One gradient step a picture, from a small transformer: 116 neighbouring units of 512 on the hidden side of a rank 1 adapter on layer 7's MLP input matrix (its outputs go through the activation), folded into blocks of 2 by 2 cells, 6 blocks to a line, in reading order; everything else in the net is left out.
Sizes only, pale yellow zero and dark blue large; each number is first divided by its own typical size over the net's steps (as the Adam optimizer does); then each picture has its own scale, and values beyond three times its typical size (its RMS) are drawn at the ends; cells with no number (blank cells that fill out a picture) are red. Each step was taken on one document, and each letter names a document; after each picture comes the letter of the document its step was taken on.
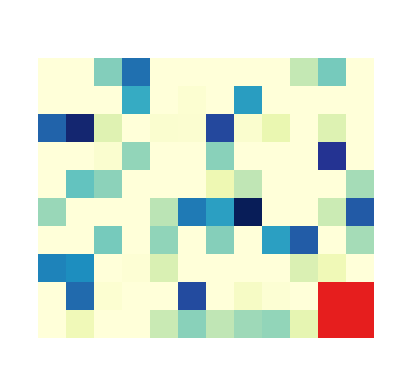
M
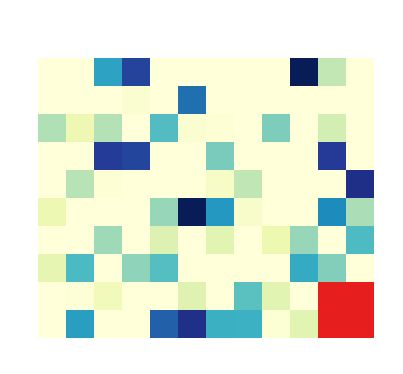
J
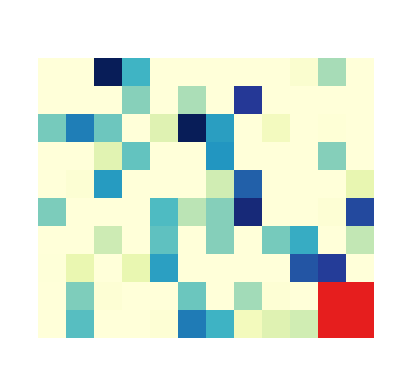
M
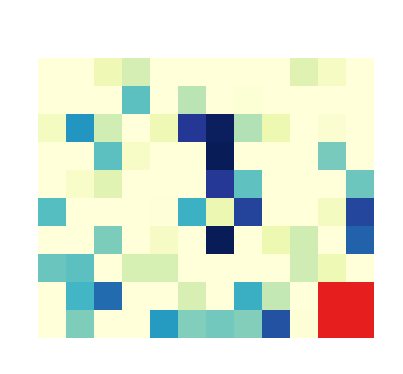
M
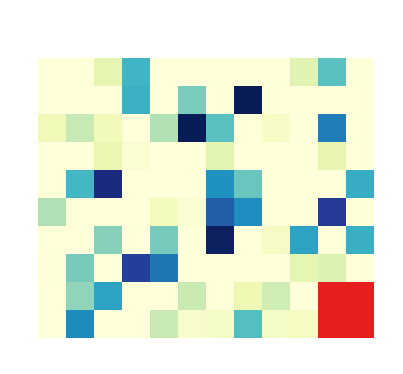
M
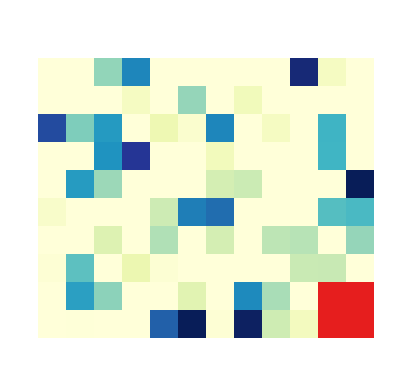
J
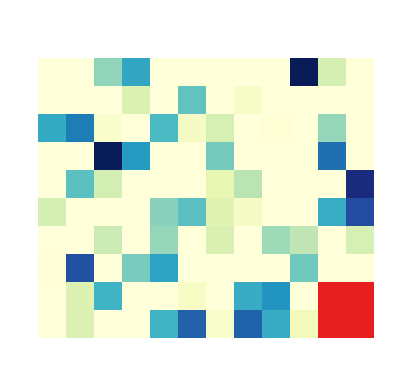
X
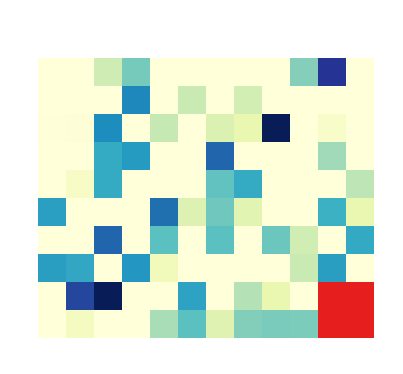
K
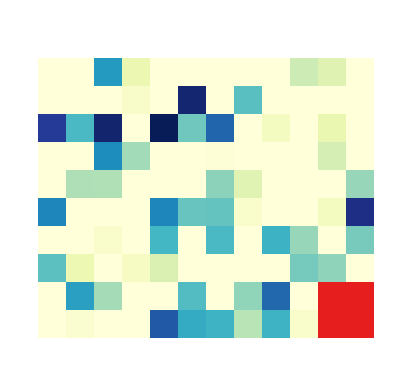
J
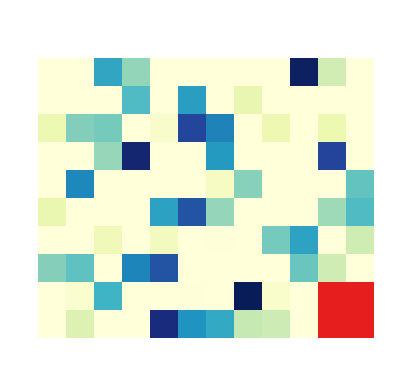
J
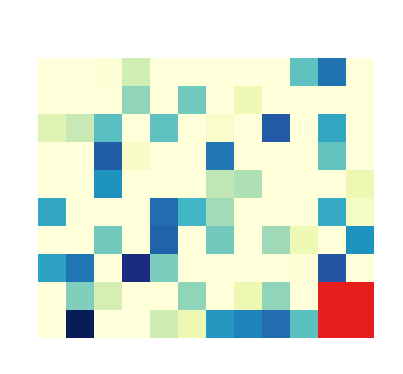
K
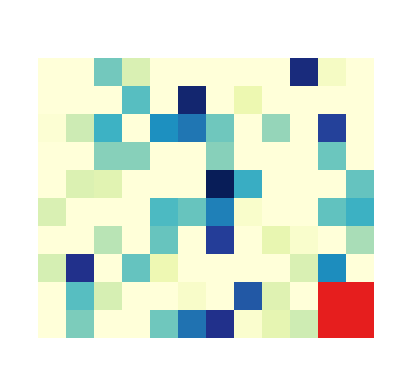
J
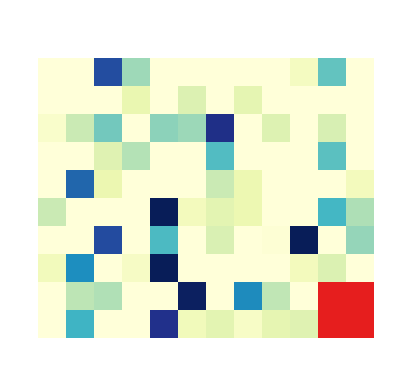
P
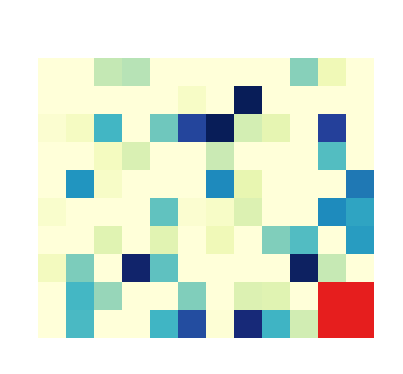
M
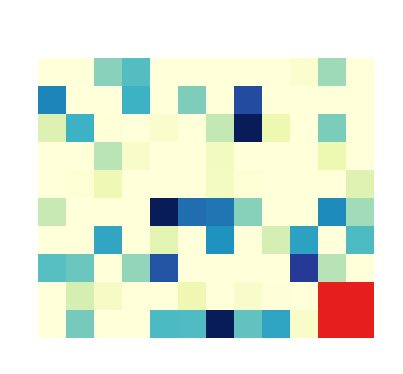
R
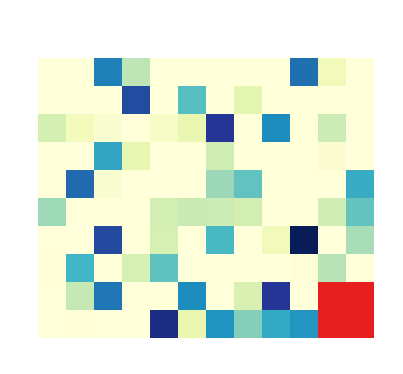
P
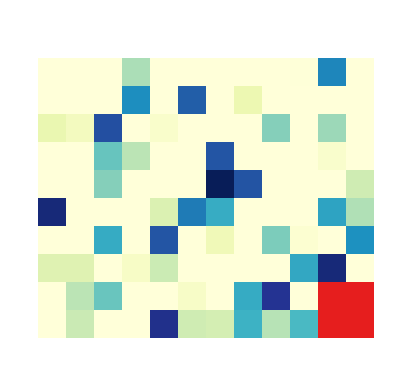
K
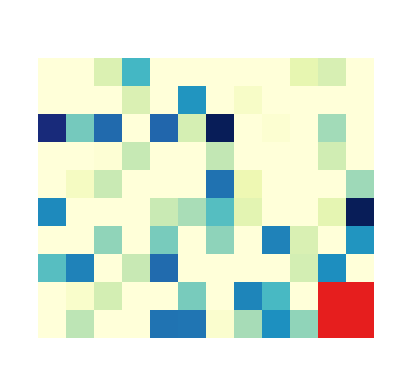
J
